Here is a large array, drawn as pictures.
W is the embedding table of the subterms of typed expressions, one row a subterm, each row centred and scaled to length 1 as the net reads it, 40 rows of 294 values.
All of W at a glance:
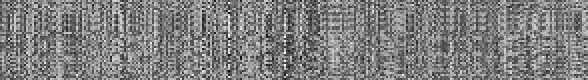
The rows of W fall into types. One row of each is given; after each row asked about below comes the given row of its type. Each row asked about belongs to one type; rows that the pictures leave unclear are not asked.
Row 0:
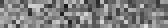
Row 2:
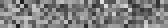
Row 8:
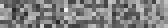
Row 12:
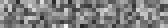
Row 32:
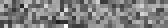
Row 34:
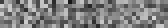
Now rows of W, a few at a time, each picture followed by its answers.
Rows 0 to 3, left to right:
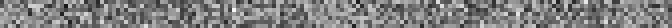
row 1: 8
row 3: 34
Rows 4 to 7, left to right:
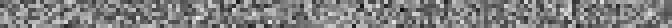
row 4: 0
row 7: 34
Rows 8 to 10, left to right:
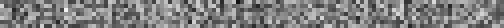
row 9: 34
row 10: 34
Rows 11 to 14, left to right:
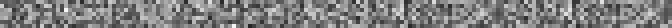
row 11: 8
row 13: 34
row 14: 34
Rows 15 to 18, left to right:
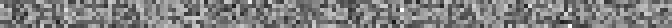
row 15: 8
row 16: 2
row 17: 8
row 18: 32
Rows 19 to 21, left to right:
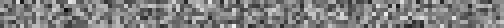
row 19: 32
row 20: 12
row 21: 8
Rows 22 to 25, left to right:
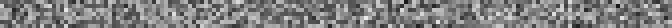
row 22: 8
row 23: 0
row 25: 0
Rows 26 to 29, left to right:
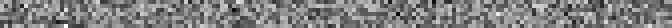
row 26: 32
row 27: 32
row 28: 12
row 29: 0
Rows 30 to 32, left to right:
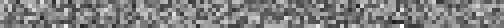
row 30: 12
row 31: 0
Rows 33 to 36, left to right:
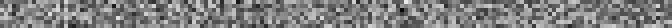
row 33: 0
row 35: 32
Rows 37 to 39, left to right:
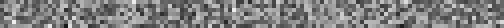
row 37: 34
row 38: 8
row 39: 0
